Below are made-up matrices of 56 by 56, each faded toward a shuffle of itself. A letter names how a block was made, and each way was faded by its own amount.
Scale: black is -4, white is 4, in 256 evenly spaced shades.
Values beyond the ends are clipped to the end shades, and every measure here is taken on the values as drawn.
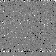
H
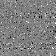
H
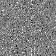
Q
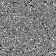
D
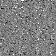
D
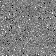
D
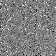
D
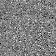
Q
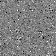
D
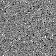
Q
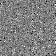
Q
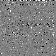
H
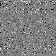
H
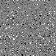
H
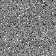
Q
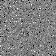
D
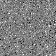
D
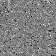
D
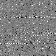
H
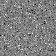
D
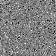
Q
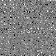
H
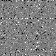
H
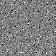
D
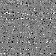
H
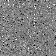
D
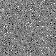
D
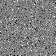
D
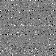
H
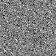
Q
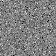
Q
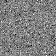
Q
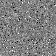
D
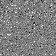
D
